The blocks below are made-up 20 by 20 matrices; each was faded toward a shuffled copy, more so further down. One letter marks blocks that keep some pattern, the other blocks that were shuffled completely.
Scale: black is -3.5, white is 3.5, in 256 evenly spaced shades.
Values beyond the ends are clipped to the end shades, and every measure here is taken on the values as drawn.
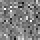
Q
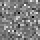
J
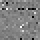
Q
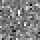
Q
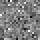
J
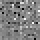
Q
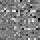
Q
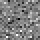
J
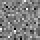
J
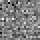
J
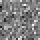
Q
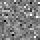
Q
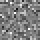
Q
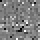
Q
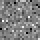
J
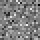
J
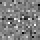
Q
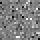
J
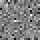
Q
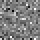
J
